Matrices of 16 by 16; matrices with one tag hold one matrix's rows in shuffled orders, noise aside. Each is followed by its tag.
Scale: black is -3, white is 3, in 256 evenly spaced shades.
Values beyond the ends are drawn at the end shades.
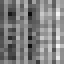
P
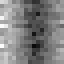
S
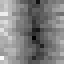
S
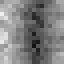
S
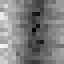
S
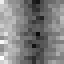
S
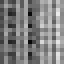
P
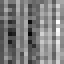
P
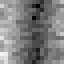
S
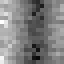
S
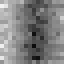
S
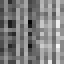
P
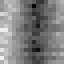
S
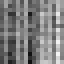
P
